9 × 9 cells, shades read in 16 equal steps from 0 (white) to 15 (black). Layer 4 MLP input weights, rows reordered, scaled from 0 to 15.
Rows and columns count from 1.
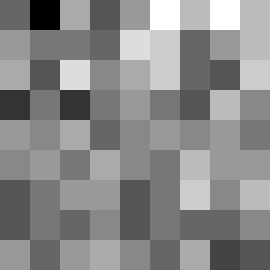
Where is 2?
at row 2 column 5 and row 3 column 3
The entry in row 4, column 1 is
12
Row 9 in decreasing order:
11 10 9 9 7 6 6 5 5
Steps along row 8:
down up down up down up same down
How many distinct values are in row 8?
4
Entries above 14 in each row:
1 0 0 0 0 0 0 0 0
